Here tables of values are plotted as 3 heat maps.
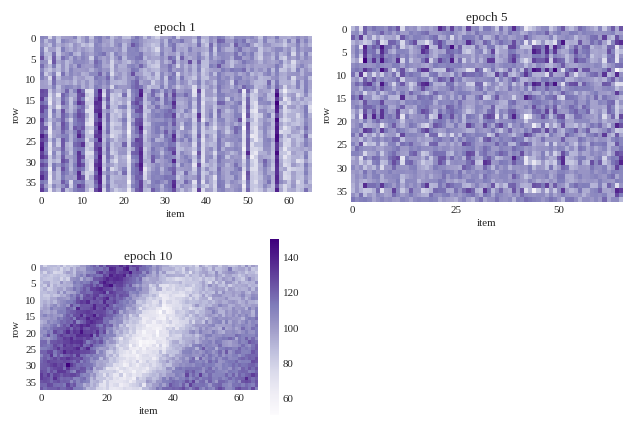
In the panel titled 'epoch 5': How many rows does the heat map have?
38
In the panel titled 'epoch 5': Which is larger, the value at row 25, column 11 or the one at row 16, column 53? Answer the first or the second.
the second
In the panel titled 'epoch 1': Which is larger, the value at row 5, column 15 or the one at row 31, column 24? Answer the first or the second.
the second
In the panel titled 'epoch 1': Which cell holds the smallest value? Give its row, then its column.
22, 49
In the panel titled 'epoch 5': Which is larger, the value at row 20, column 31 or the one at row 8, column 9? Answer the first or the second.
the second
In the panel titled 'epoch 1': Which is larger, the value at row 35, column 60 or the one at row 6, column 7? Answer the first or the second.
the second
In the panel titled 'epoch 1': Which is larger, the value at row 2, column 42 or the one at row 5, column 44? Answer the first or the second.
the second
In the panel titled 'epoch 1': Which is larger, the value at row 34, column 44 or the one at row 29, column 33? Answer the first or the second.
the first
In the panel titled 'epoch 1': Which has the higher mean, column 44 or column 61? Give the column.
44
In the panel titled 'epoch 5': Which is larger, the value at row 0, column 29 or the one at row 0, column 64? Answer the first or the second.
the first
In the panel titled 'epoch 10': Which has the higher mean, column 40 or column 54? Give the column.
54
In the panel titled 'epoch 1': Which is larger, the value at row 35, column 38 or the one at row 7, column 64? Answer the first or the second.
the first
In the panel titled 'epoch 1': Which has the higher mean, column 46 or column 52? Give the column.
46
